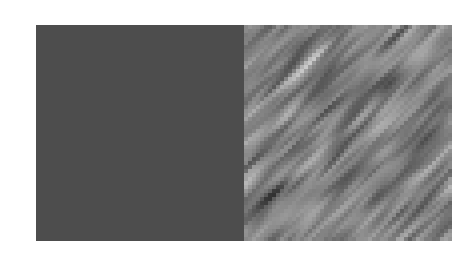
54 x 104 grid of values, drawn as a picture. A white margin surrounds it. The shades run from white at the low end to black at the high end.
It is made of 1 by 2 panels. Panel 1,1: high, flat. Panel 1,2: middling, slanting up to the right.
